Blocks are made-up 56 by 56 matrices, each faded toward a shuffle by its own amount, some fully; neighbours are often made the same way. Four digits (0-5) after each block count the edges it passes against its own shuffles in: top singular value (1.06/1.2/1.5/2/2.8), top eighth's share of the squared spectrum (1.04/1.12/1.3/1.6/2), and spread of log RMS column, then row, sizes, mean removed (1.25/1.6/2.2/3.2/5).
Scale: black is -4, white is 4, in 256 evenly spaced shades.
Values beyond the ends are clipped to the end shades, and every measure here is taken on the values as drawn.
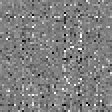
3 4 2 2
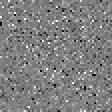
2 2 0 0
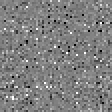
3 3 1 1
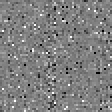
1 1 1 0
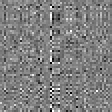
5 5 3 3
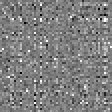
4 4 2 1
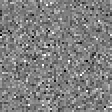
2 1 0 0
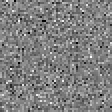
1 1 0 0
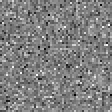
0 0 0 0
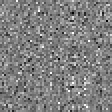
3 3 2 1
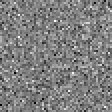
2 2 0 0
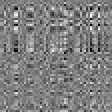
5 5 4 3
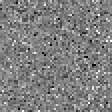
2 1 0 0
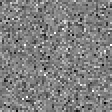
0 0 0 0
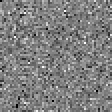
3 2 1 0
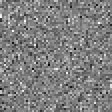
3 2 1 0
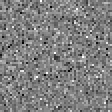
2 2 0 0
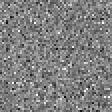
0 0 0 0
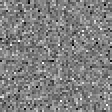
1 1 0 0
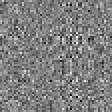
4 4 3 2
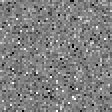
0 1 0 0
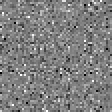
3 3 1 0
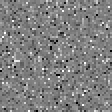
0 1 0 0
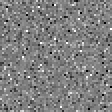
0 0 0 0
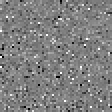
1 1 1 1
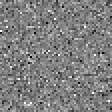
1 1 0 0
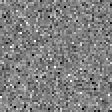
1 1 0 0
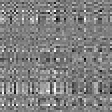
5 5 3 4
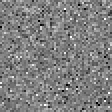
0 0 0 0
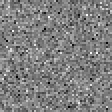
0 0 0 0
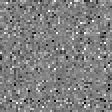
3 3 1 2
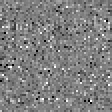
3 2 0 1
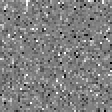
2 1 0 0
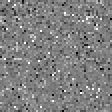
2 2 0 0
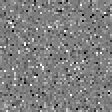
0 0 0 0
